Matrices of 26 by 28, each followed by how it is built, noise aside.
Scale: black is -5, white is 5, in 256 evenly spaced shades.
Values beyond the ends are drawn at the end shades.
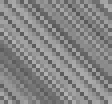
Toeplitz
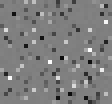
sparse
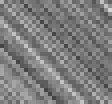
Toeplitz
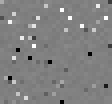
sparse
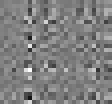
low rank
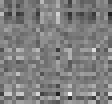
low rank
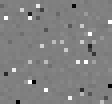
sparse
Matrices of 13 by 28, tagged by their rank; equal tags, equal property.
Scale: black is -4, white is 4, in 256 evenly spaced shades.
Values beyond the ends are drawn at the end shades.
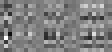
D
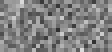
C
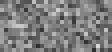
C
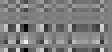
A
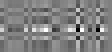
A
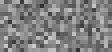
C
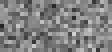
C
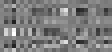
D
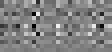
D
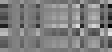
A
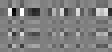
A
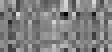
D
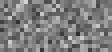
C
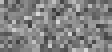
C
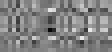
D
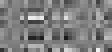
D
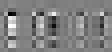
A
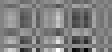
A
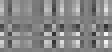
A
